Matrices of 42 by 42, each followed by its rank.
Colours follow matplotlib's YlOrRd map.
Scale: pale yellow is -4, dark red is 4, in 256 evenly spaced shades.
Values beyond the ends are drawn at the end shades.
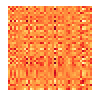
three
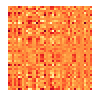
three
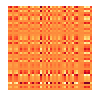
one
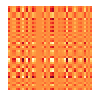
one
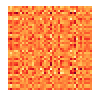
three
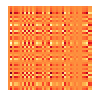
one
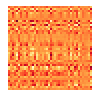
three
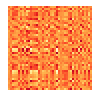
three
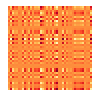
one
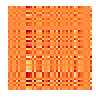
one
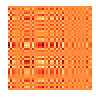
one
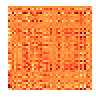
three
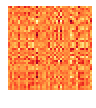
three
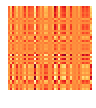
one
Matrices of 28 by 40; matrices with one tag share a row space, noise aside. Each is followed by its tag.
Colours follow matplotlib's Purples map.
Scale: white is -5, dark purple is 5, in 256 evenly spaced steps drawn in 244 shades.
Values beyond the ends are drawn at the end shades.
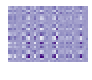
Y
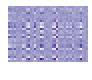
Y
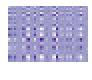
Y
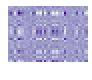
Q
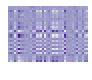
Q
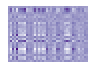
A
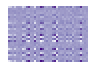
Y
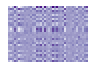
Q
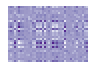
Q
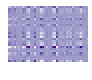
Y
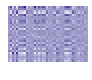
A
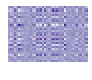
Q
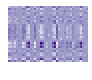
Y
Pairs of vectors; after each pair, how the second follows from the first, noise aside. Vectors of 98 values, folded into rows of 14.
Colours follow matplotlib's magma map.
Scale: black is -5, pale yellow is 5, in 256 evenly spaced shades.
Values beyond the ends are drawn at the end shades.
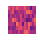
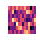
scaled up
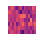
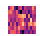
scaled up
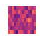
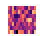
scaled up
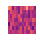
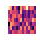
scaled up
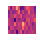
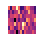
scaled up
